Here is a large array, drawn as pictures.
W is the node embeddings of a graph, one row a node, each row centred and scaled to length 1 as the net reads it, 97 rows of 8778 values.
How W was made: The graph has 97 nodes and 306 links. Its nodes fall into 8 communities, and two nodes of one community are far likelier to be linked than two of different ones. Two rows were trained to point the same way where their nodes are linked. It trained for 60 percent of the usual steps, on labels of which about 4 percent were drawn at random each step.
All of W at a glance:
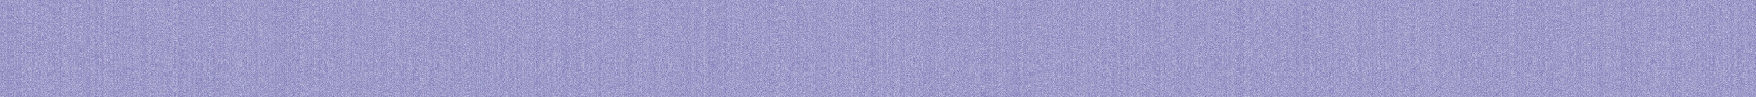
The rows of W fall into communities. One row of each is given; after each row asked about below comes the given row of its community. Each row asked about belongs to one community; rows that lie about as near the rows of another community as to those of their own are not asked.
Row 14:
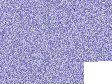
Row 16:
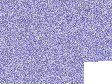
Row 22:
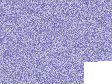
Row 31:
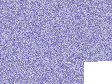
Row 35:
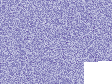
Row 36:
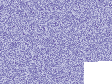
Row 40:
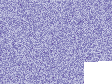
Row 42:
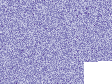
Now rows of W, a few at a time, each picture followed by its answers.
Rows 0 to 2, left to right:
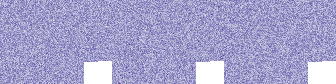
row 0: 42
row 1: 14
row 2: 35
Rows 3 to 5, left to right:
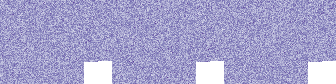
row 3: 22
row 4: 40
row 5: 40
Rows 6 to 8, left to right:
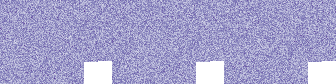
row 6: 16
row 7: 31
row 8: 35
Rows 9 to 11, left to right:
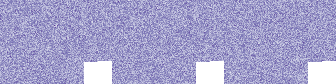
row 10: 16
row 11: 35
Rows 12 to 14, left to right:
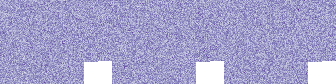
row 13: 42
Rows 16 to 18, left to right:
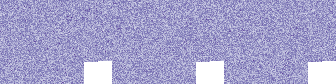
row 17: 16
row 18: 35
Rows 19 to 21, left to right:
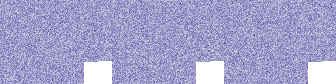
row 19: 40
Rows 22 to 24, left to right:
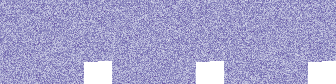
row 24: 22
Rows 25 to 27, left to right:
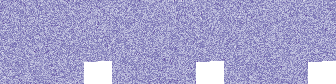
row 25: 36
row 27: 40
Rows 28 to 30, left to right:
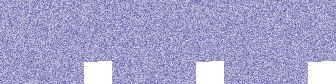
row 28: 14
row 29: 36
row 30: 31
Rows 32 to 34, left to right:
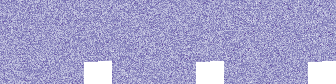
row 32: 16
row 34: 36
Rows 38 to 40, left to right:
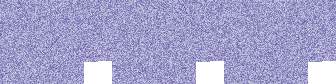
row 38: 40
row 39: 22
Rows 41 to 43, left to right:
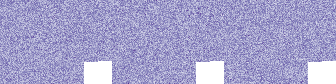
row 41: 31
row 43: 16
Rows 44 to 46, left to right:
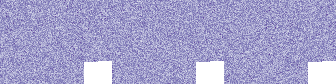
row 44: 40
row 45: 35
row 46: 35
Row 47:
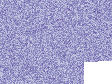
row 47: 22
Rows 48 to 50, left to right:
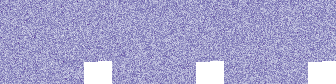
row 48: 35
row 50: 22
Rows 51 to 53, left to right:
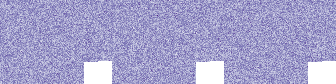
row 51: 22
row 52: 31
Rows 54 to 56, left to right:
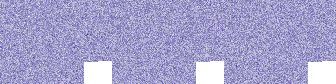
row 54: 42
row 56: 42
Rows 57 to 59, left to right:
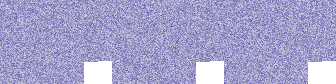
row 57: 22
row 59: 35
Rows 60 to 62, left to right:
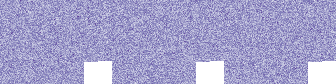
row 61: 22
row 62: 36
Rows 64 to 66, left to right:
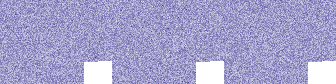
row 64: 22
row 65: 14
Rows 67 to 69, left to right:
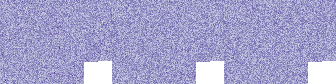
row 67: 22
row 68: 40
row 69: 40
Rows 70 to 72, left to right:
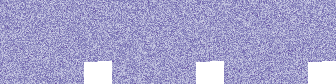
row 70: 16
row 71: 36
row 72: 42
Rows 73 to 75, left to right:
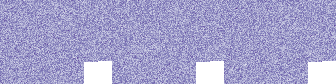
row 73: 16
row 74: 31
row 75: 16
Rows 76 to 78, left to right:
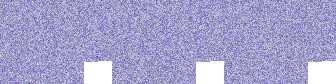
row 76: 22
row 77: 40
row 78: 31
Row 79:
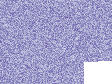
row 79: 35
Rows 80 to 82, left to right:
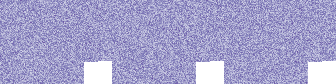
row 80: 31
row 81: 14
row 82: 16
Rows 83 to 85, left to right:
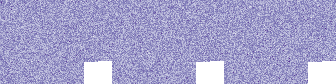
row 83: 31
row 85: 40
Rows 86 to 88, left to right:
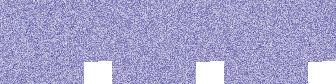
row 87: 40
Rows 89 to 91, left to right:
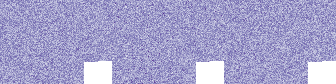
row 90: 35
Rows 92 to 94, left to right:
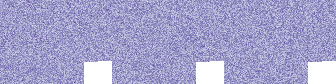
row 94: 14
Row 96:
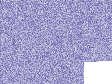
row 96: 31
